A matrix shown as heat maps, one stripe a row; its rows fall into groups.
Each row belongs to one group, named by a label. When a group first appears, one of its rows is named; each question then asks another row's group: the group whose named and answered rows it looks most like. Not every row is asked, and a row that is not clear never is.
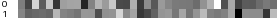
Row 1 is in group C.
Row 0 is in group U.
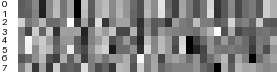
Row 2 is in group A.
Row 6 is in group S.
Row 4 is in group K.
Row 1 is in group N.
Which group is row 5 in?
K
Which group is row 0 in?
N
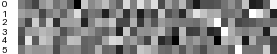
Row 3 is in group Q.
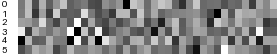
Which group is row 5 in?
Q
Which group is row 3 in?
A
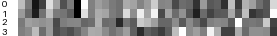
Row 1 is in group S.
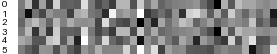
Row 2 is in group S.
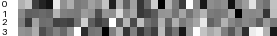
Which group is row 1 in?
C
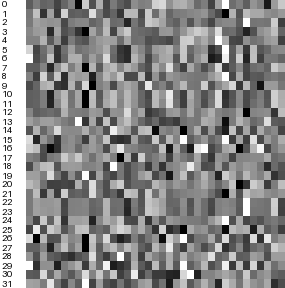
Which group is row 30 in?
Q
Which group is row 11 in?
N
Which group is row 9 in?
S
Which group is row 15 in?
A
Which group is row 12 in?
C
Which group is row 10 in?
N
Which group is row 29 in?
A
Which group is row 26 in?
A
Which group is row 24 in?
U
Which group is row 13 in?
A
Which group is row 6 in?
A
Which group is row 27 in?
N
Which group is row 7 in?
N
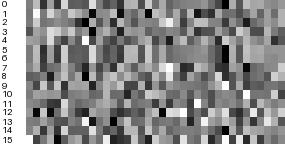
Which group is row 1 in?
K
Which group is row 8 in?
N
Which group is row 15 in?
A
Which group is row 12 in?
A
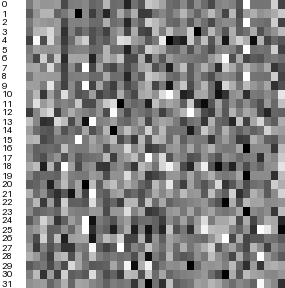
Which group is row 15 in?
K
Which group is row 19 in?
C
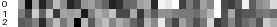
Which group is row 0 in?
A
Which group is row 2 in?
N
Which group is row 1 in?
U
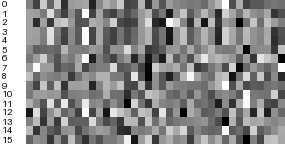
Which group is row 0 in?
U
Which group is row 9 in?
U
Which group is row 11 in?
Q
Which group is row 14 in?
A
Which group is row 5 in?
C
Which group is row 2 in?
A
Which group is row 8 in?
Q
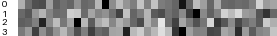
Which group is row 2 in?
N
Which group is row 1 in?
Q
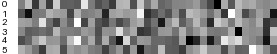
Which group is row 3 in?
C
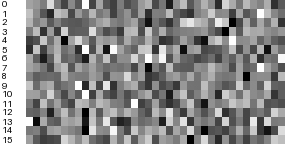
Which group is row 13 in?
A
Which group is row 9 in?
A
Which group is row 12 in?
N
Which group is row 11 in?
Q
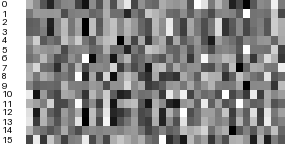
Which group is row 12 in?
A
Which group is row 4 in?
K
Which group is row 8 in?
A
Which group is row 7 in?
K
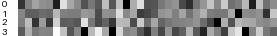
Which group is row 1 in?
C
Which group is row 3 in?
K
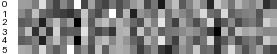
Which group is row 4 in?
N
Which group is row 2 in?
N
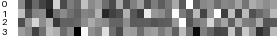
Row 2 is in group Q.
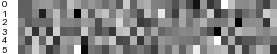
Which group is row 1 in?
N
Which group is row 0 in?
Q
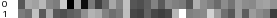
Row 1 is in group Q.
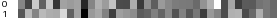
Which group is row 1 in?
K
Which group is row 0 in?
U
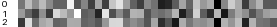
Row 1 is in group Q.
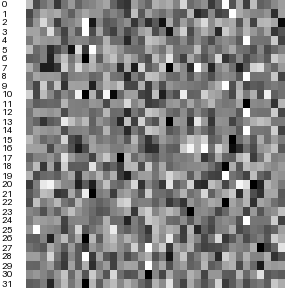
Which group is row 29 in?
S
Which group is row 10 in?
A
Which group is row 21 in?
S
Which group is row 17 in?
K
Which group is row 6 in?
N
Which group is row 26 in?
N
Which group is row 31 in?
N
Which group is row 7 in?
K
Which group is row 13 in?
K
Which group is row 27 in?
S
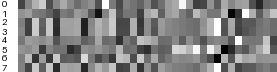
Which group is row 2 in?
U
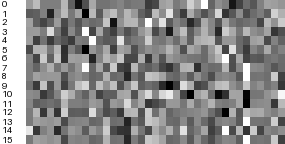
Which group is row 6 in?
U
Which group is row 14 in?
A
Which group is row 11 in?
C
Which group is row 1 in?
N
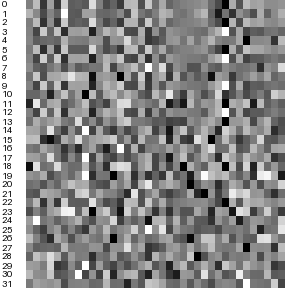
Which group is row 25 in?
S
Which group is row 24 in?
K
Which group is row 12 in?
U
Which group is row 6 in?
U
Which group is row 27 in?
C
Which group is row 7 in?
S
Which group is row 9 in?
U
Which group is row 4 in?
C
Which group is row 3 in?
U
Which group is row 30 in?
A
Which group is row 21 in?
Q
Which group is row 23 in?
K
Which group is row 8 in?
K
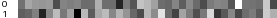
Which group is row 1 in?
N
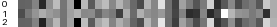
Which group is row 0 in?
N
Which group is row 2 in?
N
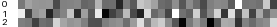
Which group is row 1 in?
A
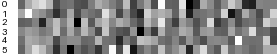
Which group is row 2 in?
N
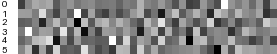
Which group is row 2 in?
N
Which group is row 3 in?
K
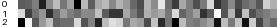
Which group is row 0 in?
N
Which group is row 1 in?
A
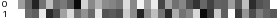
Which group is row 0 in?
S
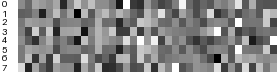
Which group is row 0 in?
Q
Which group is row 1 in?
N
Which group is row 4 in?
S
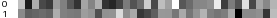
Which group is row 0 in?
A
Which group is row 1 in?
C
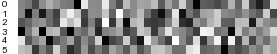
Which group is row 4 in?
A
